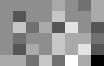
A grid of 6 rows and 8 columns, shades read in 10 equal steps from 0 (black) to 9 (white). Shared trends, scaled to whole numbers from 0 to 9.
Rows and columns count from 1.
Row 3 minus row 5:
0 4 -2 1 -4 2 -3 0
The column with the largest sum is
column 6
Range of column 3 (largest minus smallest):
2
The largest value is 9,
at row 6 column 6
